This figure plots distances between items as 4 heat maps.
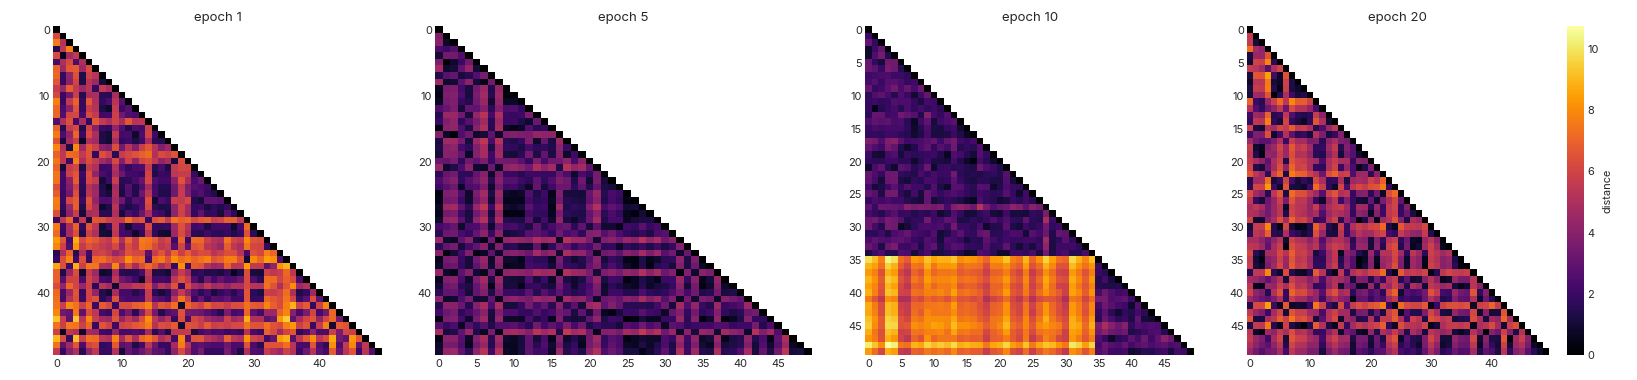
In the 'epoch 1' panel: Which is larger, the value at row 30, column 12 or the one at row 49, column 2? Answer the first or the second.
the second
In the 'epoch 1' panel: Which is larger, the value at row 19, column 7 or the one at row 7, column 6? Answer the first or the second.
the first
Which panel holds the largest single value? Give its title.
epoch 10
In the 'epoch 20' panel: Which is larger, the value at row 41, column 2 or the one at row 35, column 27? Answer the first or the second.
the second
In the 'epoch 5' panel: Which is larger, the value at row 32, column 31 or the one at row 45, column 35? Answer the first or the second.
the first
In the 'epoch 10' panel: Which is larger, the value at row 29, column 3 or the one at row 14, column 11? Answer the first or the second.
the first
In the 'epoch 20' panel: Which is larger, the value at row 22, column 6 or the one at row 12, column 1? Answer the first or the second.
the second
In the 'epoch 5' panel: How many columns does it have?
50
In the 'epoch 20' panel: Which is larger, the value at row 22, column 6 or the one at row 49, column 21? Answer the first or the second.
the second
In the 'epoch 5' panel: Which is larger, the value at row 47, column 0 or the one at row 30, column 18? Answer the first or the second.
the second
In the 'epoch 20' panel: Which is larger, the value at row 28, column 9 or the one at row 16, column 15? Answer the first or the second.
the first
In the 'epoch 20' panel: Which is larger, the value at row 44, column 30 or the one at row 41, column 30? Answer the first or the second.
the first
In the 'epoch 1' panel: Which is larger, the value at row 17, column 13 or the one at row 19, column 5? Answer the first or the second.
the second
